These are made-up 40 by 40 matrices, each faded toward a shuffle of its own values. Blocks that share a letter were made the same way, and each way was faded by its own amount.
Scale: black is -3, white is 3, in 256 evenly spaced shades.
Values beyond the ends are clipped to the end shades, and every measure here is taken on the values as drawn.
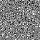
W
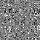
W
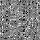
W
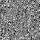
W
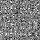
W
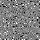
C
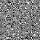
W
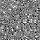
W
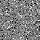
W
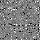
C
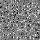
W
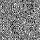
W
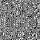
W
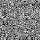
W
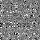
C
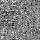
W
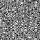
W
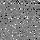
C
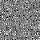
W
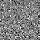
W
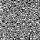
W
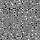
C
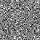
W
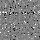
C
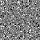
W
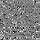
C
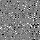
C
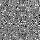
W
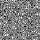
W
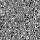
W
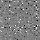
C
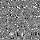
C
